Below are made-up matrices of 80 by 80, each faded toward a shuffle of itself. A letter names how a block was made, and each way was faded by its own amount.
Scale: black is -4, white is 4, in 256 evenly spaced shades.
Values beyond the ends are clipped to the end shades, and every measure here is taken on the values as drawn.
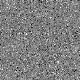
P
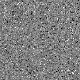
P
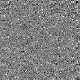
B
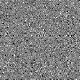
B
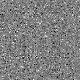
P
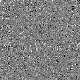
P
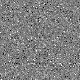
P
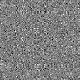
B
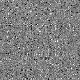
P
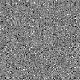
B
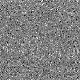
P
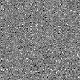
B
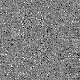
P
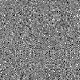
B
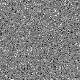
P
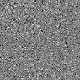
P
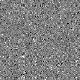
B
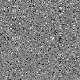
P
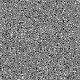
P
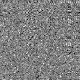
B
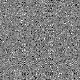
B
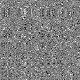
B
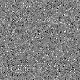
P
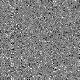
P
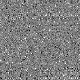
B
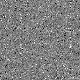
P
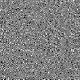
B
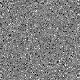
P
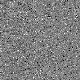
P
